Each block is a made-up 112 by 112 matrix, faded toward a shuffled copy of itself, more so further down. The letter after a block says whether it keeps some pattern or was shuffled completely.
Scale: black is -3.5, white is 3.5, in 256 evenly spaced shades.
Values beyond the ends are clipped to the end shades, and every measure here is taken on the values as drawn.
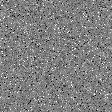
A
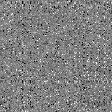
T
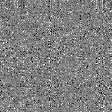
T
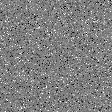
A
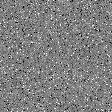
A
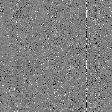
T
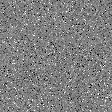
A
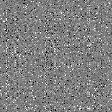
T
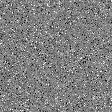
A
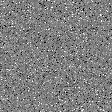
A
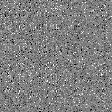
T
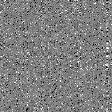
T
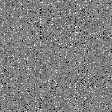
T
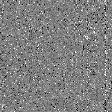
T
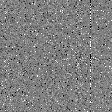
T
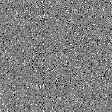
T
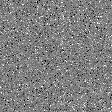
A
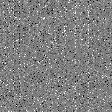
T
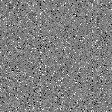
T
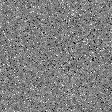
A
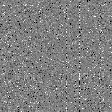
T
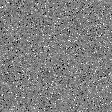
A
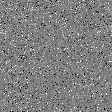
A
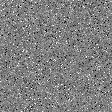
A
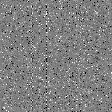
T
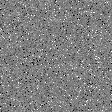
A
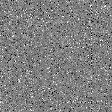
T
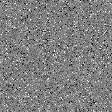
T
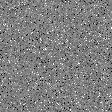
A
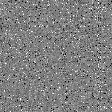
T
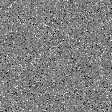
A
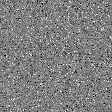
A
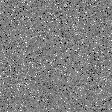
A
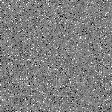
T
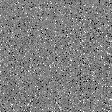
T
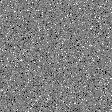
A
